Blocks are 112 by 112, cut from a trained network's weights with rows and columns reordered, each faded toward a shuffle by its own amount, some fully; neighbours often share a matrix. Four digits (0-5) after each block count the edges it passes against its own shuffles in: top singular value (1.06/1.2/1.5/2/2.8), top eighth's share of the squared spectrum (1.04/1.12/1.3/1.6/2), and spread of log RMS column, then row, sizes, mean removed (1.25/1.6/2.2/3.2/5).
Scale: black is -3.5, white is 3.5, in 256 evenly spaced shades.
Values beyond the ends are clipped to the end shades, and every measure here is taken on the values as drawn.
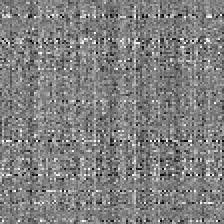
4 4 0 4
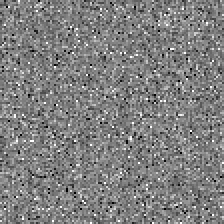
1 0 0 0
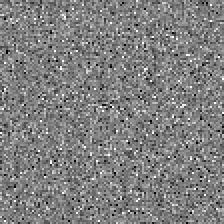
0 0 0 0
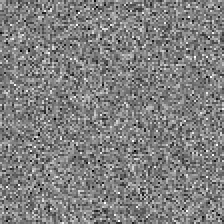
2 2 1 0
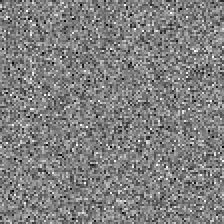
0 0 0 0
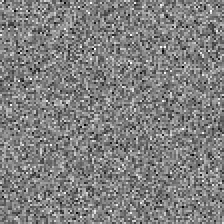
0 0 0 0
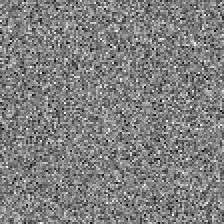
0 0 0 0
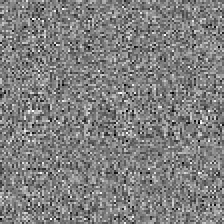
3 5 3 3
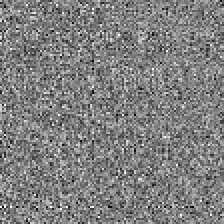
3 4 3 2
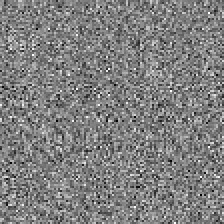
4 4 2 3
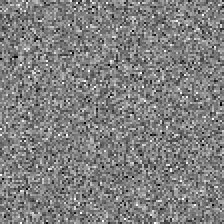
1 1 0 0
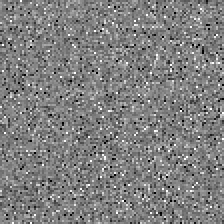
0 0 0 0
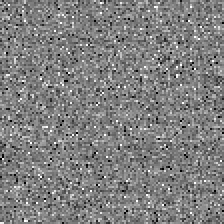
1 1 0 0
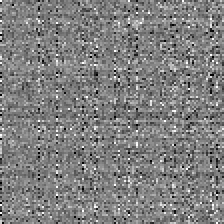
3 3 4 0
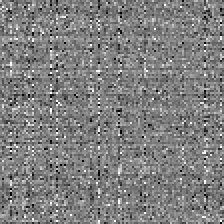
3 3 3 0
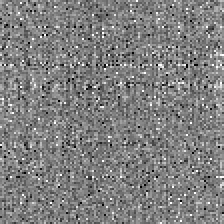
3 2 0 2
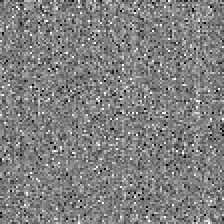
2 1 0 1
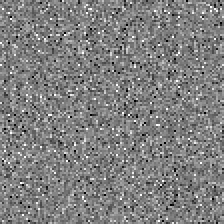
1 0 0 0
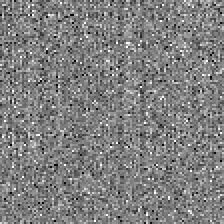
3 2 0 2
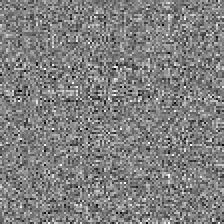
3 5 3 3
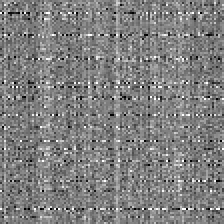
4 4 0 4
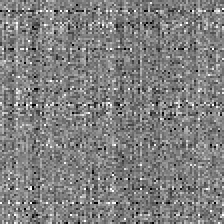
4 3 1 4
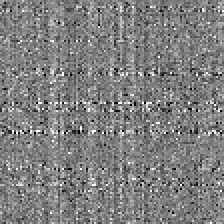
4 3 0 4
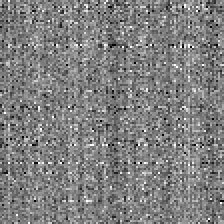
4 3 1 3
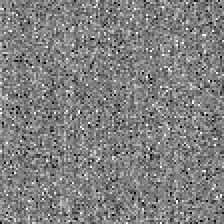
2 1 0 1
